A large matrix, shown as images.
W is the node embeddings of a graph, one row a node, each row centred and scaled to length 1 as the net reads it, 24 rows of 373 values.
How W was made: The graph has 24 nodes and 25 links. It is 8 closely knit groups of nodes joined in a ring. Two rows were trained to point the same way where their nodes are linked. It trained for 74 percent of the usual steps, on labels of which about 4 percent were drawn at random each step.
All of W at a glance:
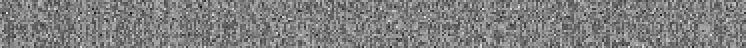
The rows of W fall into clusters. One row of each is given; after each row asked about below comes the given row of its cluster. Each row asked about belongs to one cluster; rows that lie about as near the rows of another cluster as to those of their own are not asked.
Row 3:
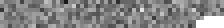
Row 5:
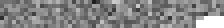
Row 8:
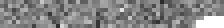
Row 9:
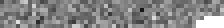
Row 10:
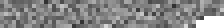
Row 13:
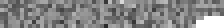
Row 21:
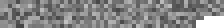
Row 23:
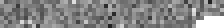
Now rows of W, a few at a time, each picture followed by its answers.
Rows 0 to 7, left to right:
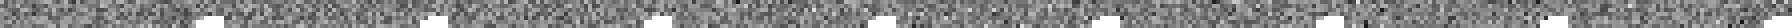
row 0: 8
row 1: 9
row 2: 3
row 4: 23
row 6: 9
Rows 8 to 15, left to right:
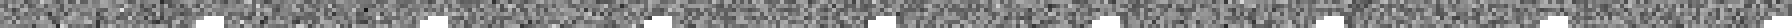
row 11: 21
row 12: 13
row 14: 13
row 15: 23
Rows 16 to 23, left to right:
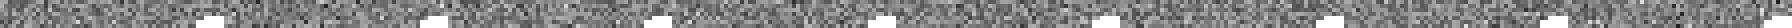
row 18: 10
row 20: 5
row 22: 21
